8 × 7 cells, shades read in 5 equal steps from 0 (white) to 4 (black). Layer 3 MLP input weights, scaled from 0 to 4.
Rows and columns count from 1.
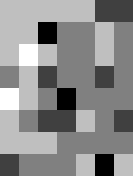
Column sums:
10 9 17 18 13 18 17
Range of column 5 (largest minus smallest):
1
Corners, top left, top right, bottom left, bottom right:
1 3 3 1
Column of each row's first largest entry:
6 3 4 3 4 3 4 6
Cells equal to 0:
2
